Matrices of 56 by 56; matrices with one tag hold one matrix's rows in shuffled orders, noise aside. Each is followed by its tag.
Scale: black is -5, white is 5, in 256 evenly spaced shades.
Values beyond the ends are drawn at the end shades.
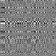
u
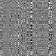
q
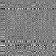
u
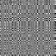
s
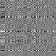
u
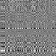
u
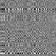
u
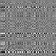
u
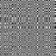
s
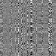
q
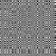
s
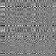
u
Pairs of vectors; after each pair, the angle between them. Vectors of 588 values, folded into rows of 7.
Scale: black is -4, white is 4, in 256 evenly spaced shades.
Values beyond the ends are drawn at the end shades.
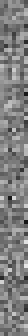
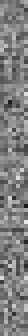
nearly opposite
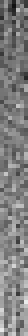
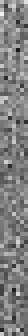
partly opposed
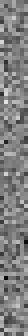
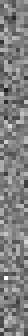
nearly opposite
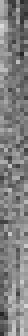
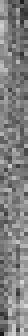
nearly parallel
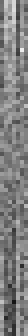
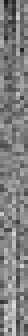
nearly opposite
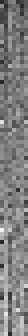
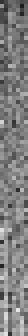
nearly parallel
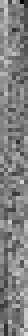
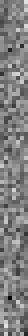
partly opposed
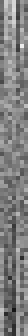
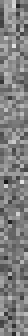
partly aligned
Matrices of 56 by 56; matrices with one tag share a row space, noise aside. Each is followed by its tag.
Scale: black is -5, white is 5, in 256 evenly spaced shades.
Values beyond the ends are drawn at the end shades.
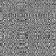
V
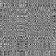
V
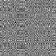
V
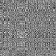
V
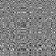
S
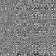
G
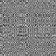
V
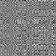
G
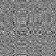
S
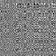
G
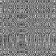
V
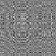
S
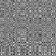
S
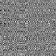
V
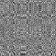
S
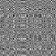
S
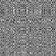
S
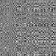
G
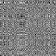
V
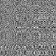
G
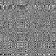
V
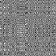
V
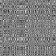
V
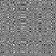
S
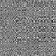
G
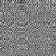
V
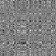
S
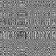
V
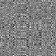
S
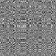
S
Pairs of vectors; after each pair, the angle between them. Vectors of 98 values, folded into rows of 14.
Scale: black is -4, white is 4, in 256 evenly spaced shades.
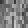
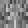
partly aligned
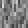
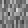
partly aligned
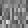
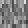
orthogonal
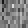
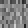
partly aligned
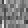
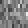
orthogonal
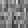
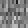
nearly opposite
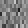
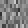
nearly parallel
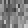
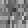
partly aligned
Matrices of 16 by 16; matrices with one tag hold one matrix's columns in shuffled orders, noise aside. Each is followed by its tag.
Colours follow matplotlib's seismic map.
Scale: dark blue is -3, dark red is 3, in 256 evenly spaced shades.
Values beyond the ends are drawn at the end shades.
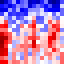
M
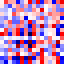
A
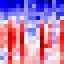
M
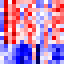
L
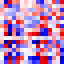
A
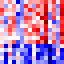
L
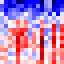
M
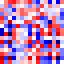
A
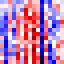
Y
